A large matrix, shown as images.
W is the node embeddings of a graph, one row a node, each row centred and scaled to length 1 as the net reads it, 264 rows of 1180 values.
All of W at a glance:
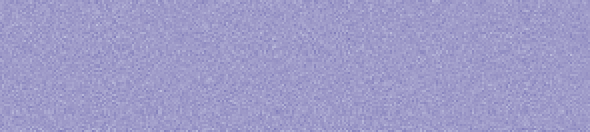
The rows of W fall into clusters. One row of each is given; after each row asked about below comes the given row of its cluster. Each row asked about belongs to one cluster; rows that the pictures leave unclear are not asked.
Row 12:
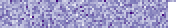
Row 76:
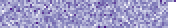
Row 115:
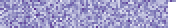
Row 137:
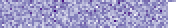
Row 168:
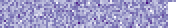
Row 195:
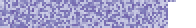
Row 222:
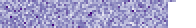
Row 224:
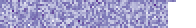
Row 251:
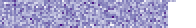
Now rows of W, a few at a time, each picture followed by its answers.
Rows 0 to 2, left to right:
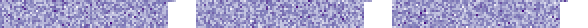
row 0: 137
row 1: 195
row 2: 195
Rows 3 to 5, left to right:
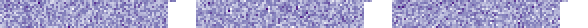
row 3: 115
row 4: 195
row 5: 251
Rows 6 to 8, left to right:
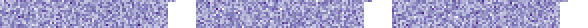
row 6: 195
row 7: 224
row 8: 137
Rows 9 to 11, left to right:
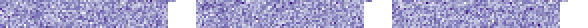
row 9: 224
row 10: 115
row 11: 12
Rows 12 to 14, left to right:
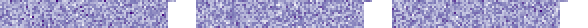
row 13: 224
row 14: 137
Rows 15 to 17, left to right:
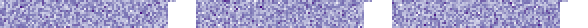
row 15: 195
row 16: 137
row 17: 12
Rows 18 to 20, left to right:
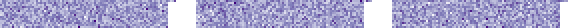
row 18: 76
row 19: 115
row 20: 168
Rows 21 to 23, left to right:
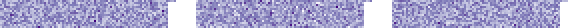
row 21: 76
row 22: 76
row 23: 251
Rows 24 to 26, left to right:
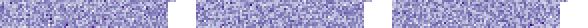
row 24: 12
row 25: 12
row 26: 195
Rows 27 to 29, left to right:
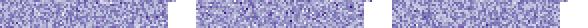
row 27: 168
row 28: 76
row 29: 224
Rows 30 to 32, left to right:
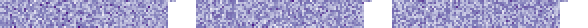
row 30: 222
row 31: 224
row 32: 137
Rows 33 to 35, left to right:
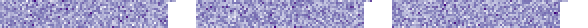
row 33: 222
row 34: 76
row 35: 12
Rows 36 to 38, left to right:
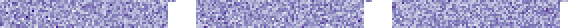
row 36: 195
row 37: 115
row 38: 12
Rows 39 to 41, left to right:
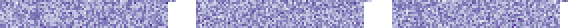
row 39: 224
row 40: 137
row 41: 115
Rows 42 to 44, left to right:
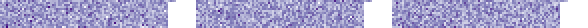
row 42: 222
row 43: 224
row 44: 195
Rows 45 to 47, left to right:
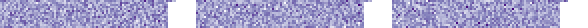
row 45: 168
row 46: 168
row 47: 224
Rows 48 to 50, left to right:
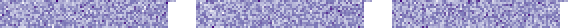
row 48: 12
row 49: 12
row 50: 168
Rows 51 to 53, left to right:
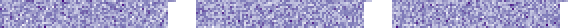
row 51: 137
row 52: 12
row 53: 168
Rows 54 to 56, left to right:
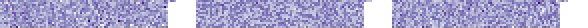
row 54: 115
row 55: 251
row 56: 168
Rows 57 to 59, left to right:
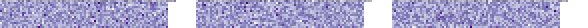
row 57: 76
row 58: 251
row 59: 76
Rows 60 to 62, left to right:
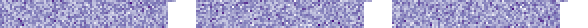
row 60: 137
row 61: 251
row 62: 168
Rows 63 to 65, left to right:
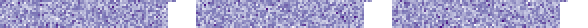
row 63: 224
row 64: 195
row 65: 195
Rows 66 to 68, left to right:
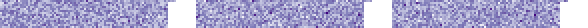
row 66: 195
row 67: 12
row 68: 224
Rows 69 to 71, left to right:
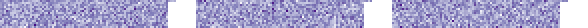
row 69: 12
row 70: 168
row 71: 115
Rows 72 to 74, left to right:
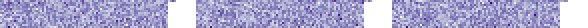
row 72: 115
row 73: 224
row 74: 224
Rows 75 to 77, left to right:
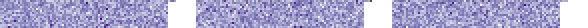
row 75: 115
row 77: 251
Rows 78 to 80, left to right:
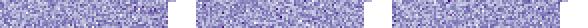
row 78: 12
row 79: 251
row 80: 12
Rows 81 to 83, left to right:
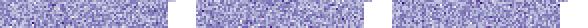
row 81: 12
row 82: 195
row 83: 168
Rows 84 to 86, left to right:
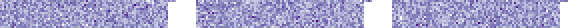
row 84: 195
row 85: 115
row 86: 224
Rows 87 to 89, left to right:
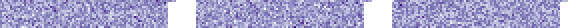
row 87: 137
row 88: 168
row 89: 251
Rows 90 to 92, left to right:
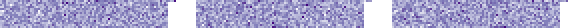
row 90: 76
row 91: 222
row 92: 76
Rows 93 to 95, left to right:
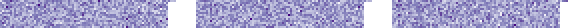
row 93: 251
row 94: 251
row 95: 115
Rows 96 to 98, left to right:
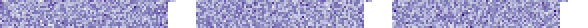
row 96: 12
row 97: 222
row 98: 76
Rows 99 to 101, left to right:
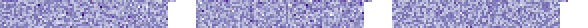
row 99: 251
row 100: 137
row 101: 76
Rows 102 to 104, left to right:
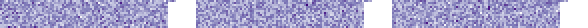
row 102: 115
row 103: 137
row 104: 137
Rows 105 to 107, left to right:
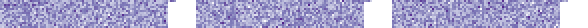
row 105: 115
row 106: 224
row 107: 137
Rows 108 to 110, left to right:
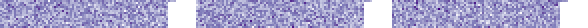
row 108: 251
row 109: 195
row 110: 137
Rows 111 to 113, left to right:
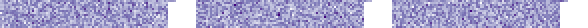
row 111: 195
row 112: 251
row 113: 168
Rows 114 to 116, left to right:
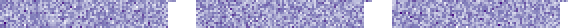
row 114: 224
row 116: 195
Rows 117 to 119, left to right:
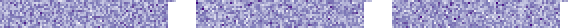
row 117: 168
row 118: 12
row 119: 222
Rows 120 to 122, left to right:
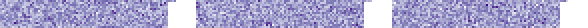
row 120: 76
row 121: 12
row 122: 195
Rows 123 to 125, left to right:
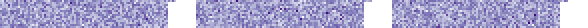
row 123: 195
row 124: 12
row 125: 224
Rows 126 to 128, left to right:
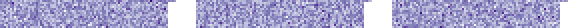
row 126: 224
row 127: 168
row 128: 195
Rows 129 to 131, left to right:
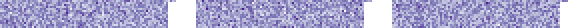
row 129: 222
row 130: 137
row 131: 115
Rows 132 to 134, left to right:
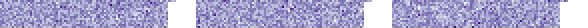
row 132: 137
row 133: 137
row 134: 224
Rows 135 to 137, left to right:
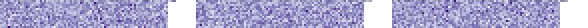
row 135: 115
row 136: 12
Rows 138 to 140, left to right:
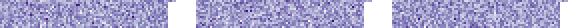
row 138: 168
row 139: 251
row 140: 222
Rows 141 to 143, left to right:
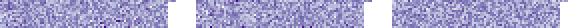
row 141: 115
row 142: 224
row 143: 195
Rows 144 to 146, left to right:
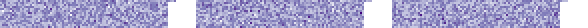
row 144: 76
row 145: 251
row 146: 12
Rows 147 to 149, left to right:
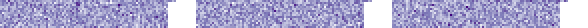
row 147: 168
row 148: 168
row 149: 224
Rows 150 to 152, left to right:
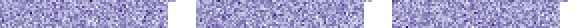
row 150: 137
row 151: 195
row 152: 224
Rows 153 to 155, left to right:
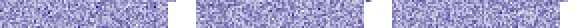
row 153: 76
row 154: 115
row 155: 137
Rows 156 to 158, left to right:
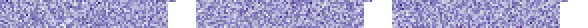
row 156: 224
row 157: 76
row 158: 115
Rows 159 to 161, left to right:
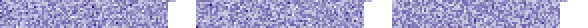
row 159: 12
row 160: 251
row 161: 195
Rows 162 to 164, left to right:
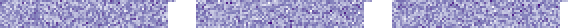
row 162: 224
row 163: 12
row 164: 251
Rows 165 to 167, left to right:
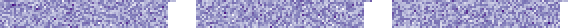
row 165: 251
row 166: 76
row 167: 12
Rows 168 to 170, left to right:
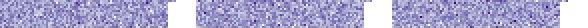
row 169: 195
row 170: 76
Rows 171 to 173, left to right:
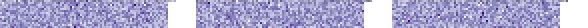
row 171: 195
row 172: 224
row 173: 76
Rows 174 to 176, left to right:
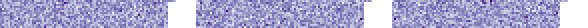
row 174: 137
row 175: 195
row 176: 251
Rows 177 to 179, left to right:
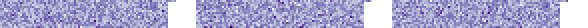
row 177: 76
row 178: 115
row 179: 76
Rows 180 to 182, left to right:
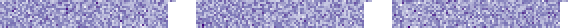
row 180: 222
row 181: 222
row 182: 12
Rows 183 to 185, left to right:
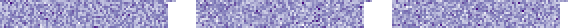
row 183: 168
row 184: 115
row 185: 195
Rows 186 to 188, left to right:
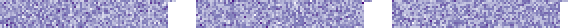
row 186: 222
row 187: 224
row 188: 12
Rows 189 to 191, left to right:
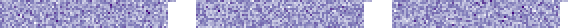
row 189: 137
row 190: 12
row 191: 251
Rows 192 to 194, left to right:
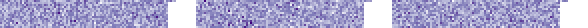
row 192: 168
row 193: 195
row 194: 115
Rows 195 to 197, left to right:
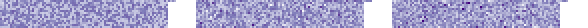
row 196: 224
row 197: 222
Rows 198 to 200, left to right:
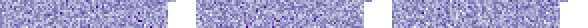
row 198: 137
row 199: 115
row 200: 137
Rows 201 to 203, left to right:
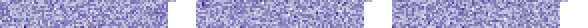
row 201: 12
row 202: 251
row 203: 251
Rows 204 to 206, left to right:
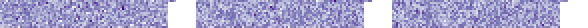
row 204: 115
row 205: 224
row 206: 224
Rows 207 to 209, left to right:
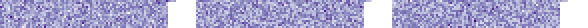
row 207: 137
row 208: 251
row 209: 195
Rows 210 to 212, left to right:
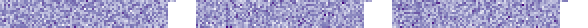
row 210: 195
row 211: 168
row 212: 115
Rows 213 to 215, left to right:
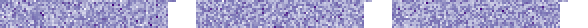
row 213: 224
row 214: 222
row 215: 12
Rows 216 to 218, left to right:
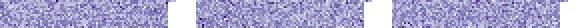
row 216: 12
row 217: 222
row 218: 168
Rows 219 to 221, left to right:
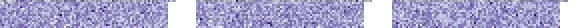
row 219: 195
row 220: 12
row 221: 224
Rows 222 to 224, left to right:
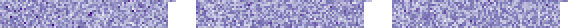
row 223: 12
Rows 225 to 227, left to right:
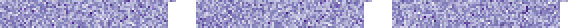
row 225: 222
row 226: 222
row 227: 12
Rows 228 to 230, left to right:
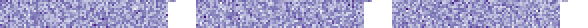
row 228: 224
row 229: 224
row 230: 222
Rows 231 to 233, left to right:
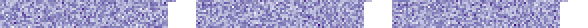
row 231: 76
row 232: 251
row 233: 251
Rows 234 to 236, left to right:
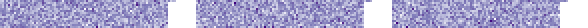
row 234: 195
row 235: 115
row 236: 224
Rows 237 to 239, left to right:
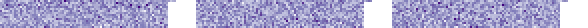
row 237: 251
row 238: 115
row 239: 222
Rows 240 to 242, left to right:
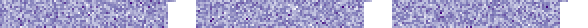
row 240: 137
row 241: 251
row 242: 76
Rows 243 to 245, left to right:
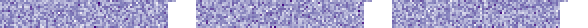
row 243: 168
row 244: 76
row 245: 137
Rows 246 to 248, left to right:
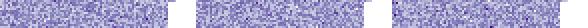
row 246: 195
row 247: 251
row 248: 12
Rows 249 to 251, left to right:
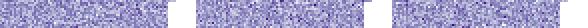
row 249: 251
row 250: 168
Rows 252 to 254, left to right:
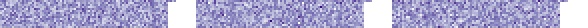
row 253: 224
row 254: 224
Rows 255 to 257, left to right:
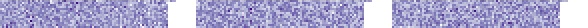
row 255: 222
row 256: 195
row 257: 12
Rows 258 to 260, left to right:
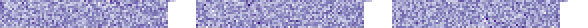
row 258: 12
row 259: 12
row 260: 168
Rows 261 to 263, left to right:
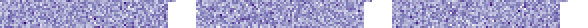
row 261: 168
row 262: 76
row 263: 168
